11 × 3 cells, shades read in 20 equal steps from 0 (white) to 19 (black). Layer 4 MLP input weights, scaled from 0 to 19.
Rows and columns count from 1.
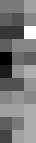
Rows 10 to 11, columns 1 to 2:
12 10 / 14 7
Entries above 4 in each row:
3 3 2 3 3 3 3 3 3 3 3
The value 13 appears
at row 2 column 2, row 7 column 1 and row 7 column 2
